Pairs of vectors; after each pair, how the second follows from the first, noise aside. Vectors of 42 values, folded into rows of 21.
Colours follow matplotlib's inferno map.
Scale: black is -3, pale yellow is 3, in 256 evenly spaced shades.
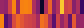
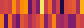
sign-scrambled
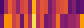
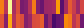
wrapped around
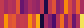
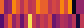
wrapped around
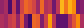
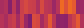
shrunk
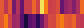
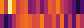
wrapped around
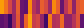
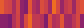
shrunk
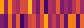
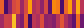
wrapped around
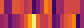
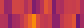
shrunk
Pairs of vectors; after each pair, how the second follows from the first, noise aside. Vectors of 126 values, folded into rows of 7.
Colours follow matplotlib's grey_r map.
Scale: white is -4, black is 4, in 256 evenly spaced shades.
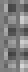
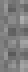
shrunk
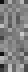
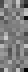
reversed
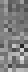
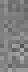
shrunk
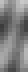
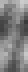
copied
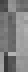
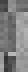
copied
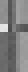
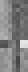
reversed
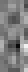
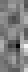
copied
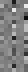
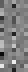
reversed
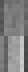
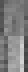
copied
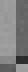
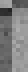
reversed
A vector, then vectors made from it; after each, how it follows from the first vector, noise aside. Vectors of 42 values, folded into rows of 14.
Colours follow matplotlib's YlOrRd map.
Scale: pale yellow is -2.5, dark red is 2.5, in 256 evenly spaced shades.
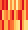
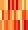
negated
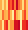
negated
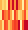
negated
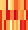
reversed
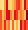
reversed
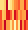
reversed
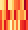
reversed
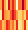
sign-scrambled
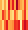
negated
